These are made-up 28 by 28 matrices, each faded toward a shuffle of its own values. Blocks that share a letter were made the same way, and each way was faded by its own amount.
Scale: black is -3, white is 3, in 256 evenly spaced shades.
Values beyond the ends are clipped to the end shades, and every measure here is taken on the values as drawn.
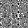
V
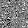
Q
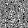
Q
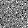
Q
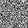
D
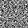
D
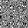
V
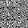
V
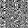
V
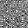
V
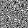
D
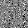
Q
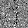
Q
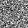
D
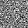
D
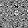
V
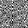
V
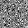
Q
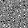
Q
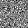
D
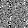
Q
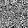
D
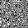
Q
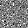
Q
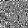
V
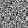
D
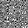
V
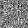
D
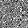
D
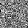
V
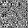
V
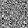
V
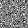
D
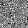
Q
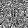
D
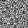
V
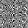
V
